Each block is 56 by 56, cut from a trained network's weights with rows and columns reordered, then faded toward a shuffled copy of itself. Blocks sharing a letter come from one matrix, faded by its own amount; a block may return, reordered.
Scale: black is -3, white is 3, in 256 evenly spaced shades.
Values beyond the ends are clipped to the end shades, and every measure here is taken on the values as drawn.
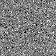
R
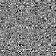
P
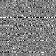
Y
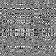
Y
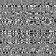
Y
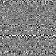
Y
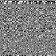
Y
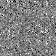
R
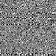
P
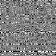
Y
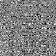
P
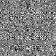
P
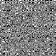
P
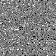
R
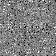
R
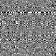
Y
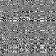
Y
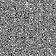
R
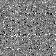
R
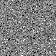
R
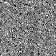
R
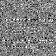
P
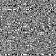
P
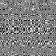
Y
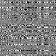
Y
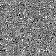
R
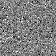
R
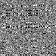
P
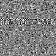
P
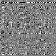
Y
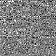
P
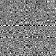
Y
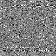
P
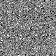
R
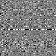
Y
